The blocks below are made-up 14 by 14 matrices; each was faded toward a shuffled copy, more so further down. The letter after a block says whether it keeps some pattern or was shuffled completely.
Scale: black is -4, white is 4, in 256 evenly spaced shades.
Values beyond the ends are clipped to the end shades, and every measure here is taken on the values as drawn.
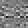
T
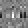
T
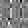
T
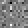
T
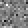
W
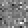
W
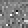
W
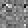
T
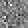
W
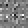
T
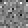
W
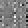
T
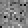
W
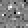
W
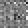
T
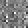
T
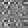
T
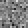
W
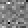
T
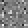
T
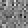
T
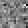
T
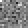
W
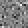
W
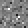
W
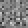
T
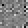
T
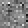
T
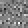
T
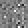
T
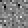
W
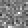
W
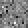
W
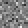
W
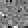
T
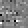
T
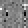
T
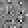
T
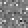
W
